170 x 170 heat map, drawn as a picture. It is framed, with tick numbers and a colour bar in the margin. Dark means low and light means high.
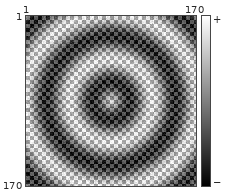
Concentric rings centre on the centre. No overall slope runs across the table. No row or column stands out. No seam splits the table.
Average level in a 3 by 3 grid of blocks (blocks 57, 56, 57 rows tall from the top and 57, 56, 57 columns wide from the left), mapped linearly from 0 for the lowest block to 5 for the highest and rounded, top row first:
555
505
555
